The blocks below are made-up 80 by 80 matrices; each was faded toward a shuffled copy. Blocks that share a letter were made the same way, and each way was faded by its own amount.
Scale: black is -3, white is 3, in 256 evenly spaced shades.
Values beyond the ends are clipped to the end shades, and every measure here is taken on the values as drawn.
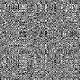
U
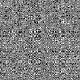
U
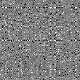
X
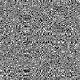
U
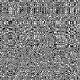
U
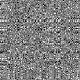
U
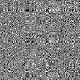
U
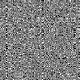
U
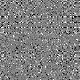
X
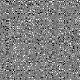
X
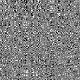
U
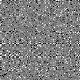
X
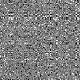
U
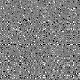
X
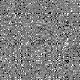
X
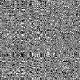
U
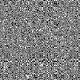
U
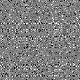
X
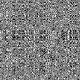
U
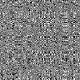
U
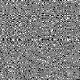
X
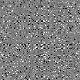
X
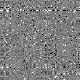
X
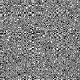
U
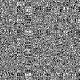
U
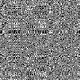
U
